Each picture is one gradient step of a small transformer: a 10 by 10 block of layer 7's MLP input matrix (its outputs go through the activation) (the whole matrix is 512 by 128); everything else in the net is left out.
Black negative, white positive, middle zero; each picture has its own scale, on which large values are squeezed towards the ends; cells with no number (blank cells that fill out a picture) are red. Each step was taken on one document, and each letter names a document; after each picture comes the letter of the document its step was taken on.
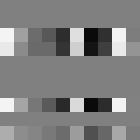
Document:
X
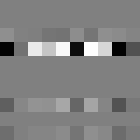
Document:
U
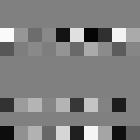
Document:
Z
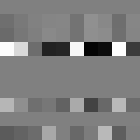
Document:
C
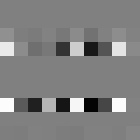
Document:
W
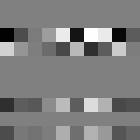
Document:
X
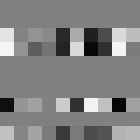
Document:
Z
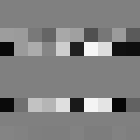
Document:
U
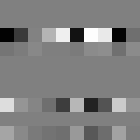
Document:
X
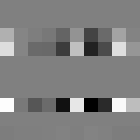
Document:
Z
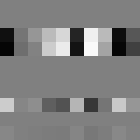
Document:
U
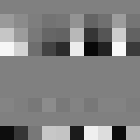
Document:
C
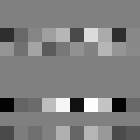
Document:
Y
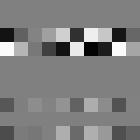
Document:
X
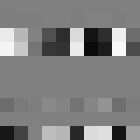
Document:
C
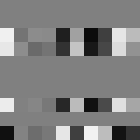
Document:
Z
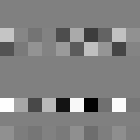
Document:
W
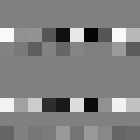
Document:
Y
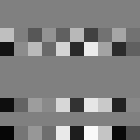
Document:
Z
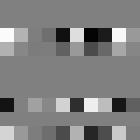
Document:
X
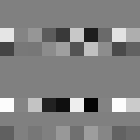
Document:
Y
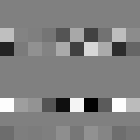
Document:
Y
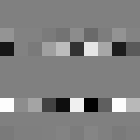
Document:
Y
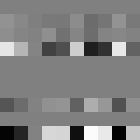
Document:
C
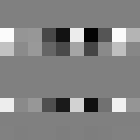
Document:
Y
